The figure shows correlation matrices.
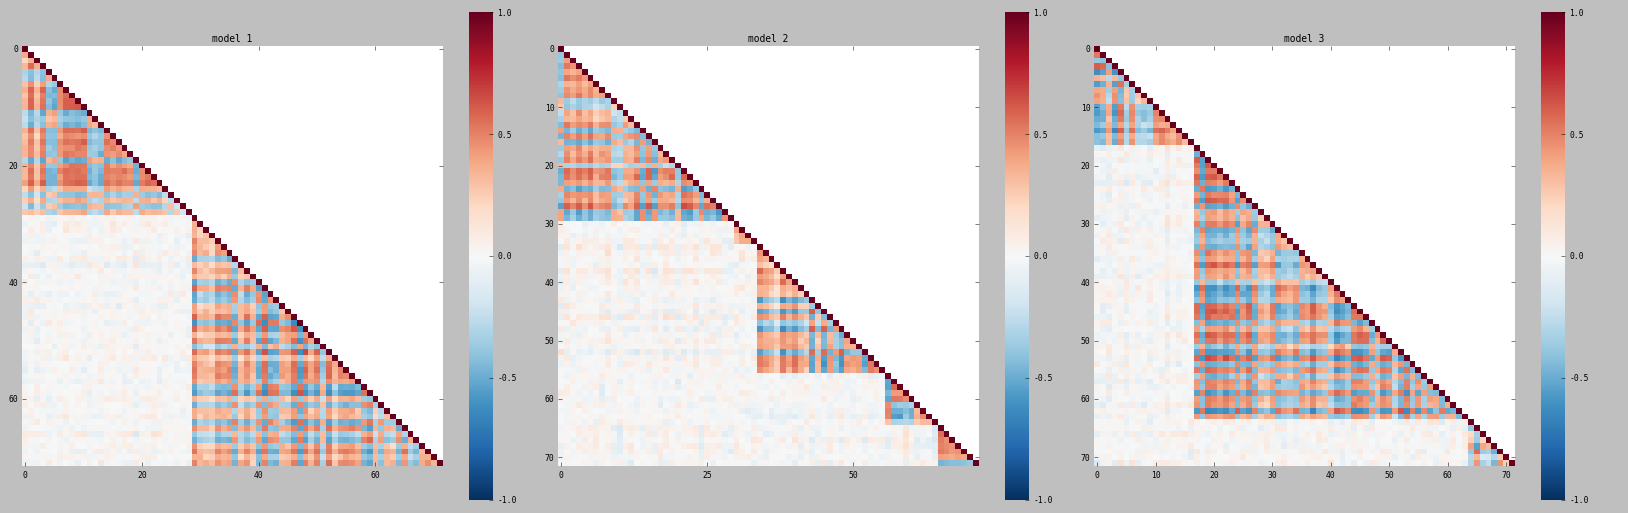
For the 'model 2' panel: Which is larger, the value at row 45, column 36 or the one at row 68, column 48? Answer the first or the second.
the second
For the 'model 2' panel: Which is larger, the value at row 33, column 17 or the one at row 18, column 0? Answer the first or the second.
the first
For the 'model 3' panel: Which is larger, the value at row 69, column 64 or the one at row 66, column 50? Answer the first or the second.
the second
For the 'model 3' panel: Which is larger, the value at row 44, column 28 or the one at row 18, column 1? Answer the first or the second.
the first
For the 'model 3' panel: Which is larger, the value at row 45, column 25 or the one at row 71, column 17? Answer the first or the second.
the first
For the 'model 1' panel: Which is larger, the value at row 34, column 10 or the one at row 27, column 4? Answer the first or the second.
the second
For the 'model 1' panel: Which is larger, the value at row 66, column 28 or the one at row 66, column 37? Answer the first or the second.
the first
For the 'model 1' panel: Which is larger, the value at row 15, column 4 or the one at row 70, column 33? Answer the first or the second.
the second
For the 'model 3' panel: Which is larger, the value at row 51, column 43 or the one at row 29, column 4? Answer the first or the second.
the first
